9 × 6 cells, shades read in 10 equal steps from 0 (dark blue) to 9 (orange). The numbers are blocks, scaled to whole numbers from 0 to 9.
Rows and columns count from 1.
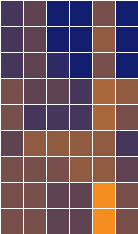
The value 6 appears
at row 4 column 5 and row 5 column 5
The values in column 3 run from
0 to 5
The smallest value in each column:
2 2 0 0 4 0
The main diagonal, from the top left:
2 3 1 2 6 2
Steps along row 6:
up same same same down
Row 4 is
4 3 3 2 6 5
